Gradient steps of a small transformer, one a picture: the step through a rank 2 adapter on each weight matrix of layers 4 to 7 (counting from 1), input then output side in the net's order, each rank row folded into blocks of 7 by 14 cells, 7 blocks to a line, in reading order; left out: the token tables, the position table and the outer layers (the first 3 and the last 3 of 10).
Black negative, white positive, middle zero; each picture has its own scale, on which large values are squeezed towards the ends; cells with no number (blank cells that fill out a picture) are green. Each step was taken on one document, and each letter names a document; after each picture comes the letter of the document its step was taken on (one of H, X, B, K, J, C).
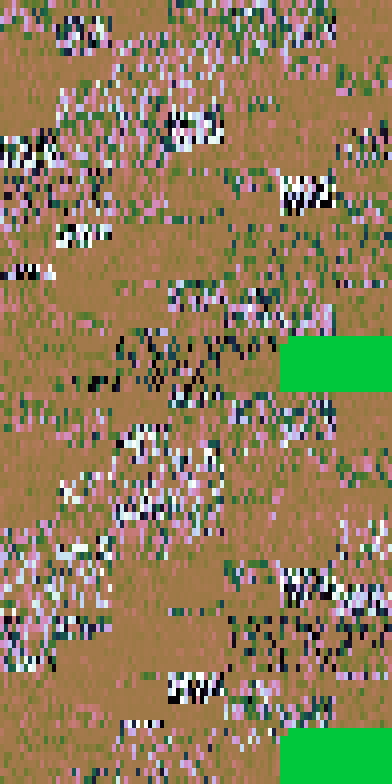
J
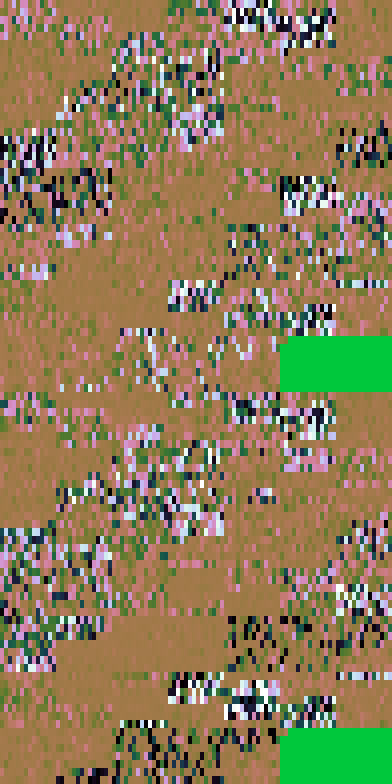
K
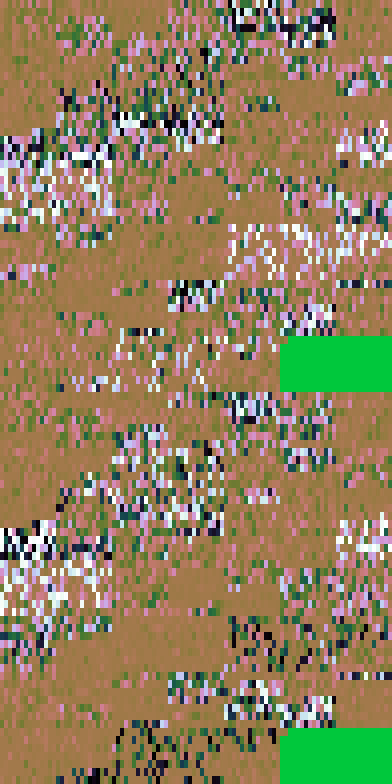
K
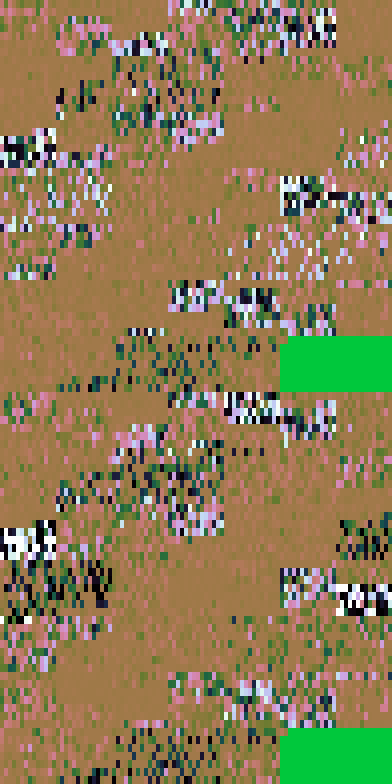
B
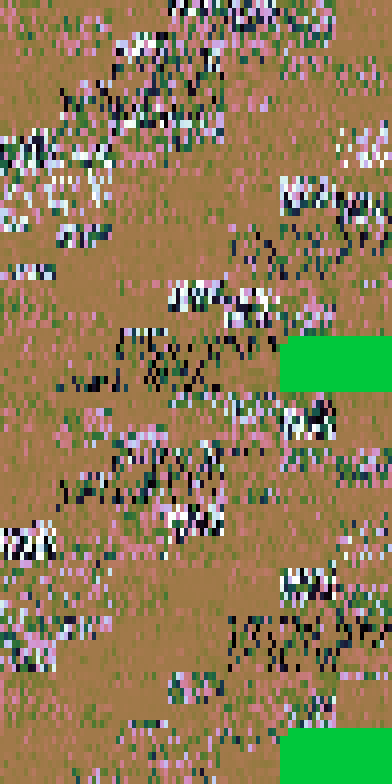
J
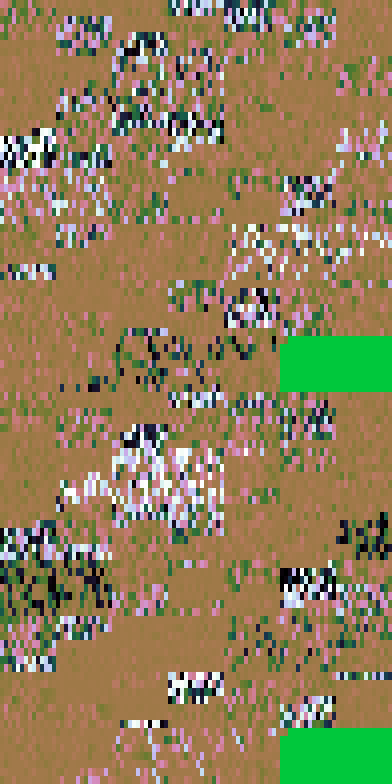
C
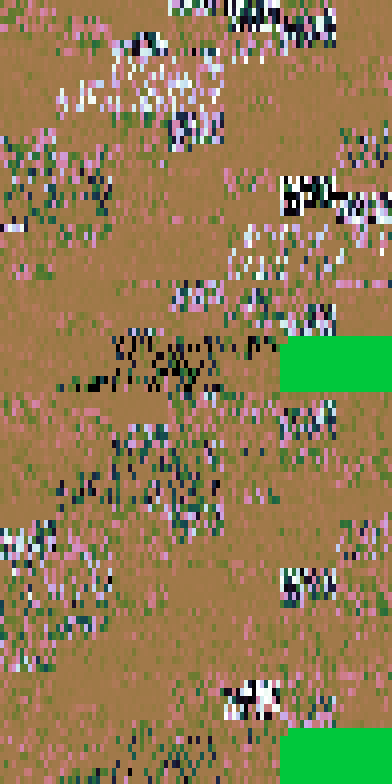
B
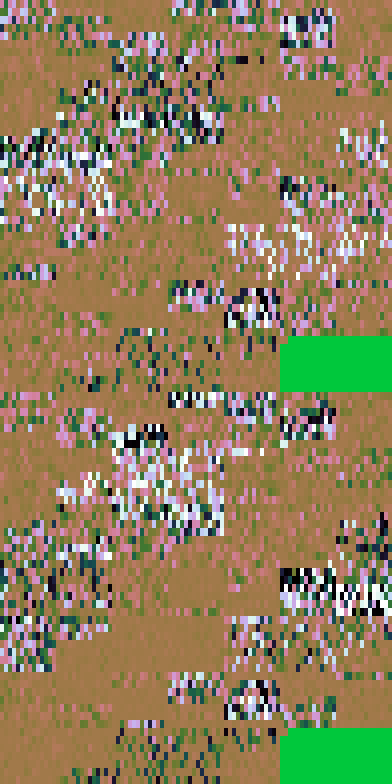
C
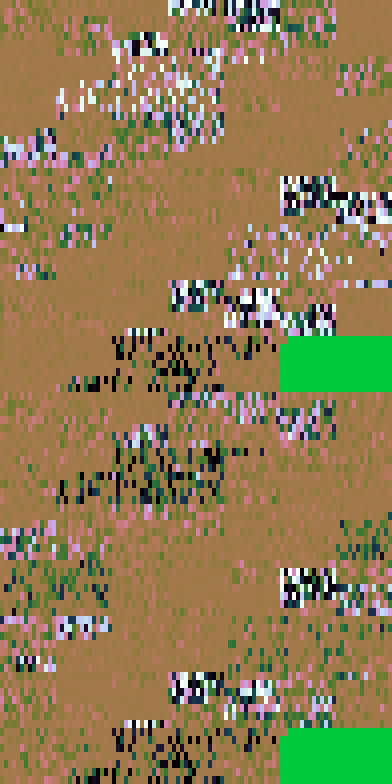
B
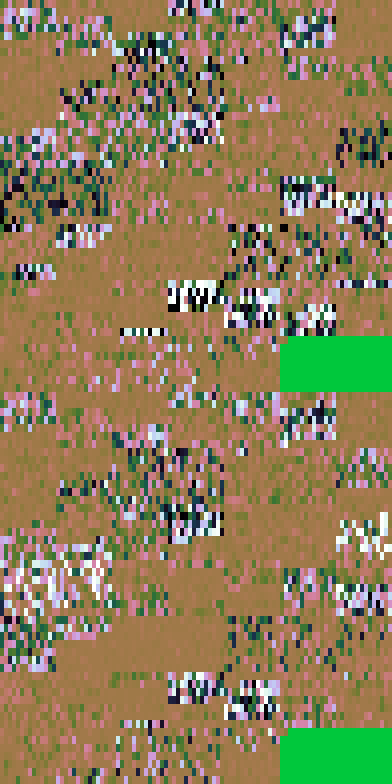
J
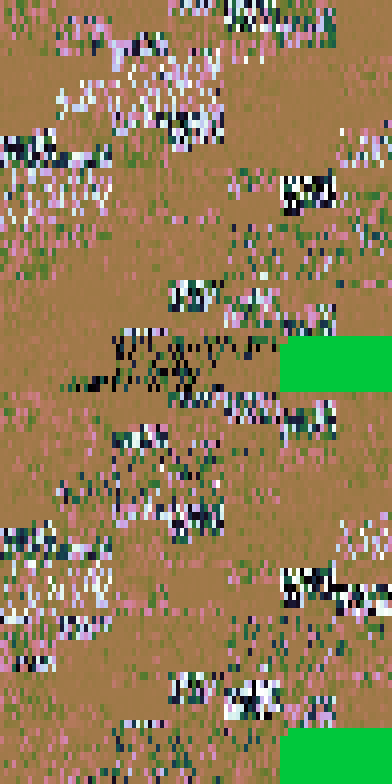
B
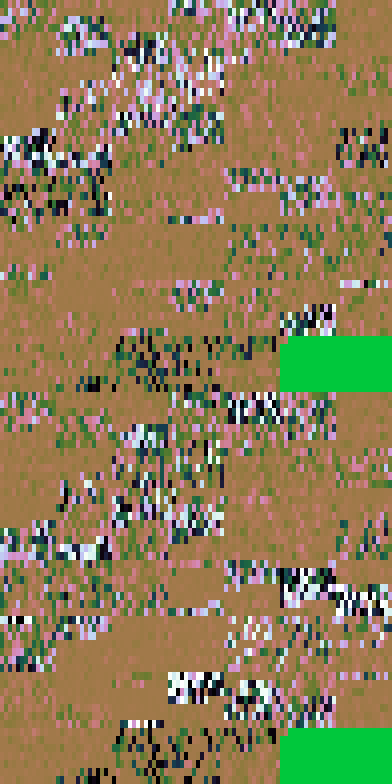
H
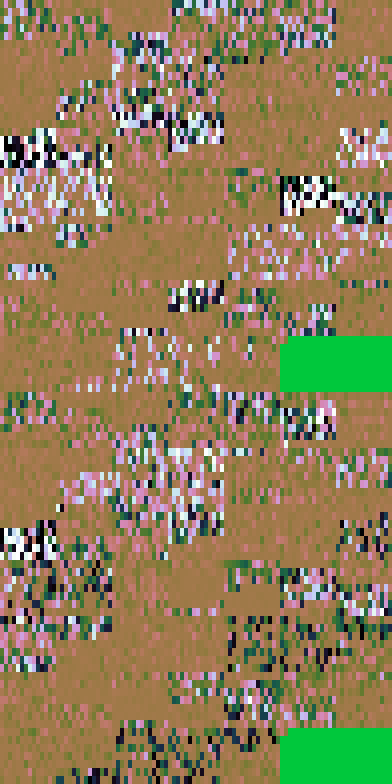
H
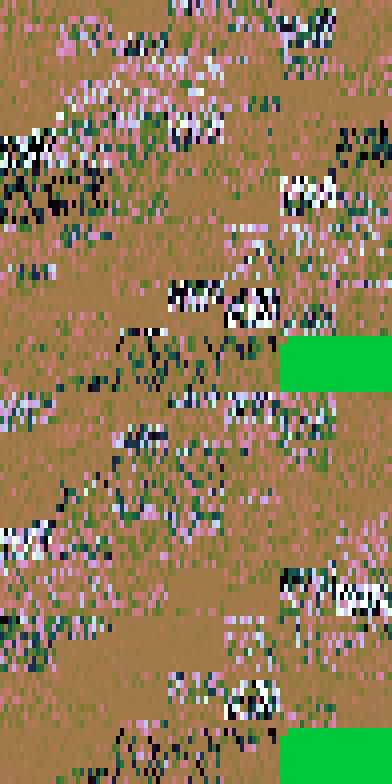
K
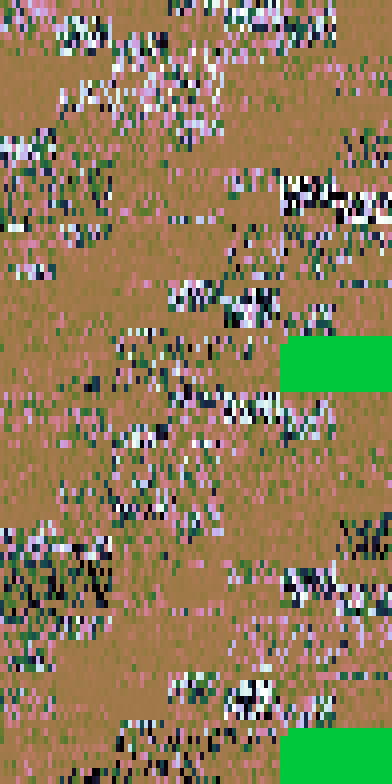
B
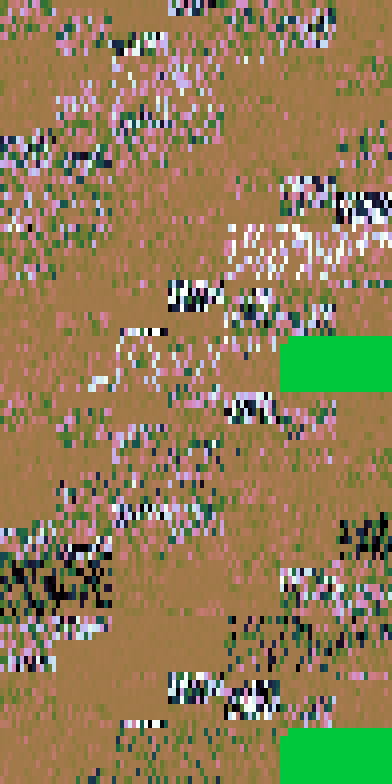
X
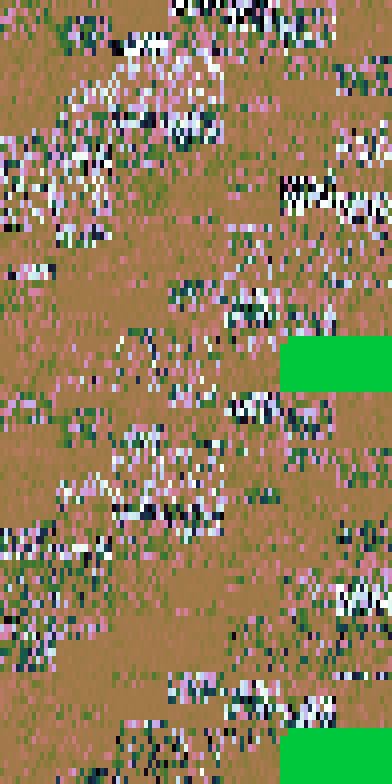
K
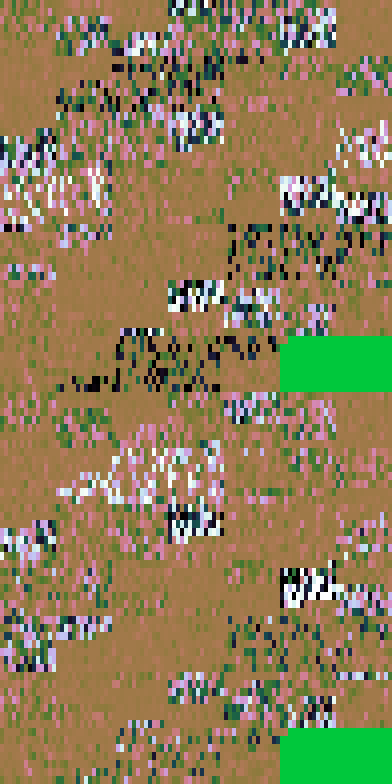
J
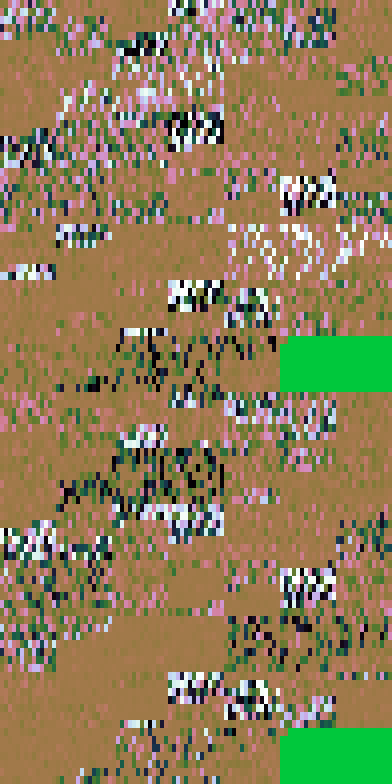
K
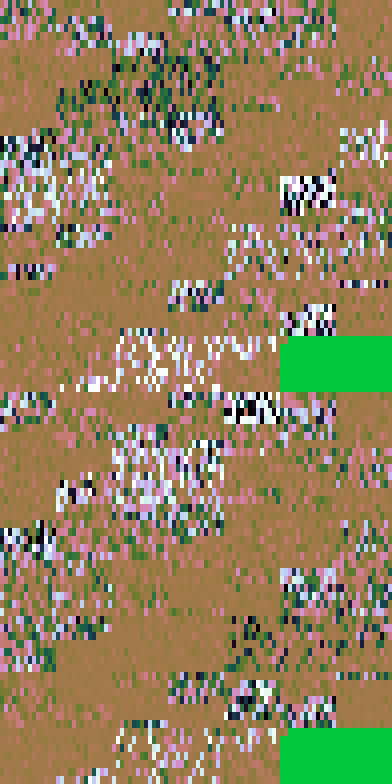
H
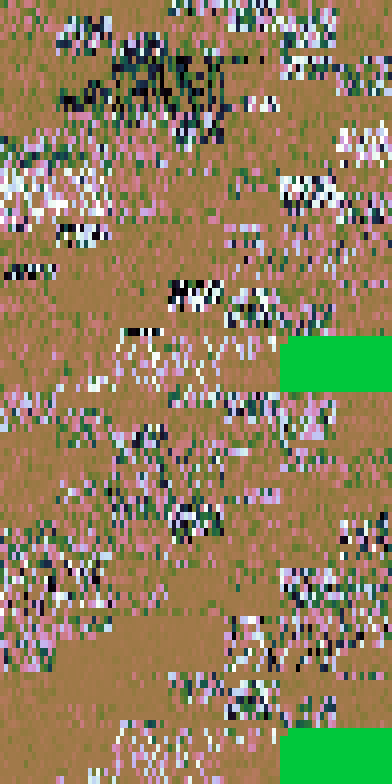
C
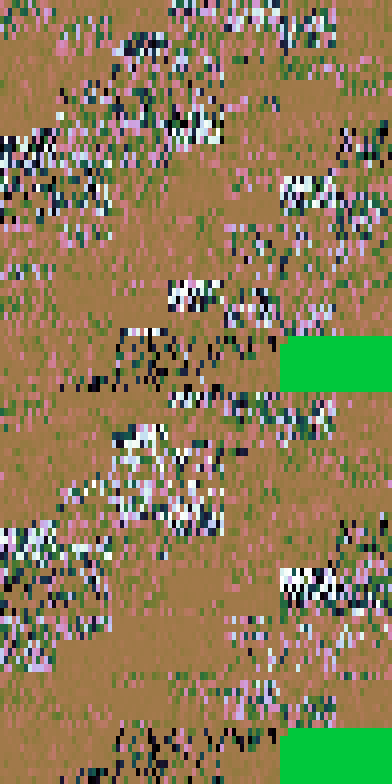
K
